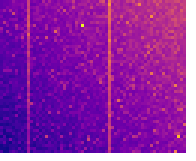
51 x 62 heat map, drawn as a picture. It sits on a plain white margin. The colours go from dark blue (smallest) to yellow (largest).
Ninth with the highest average: top right. Ninth with the lowest average: bottom left. Odd lines: columns 10 and 37. Stripes: none. Slope: up to the top right. Average level on the scale: 30%. Mirror symmetry: none.
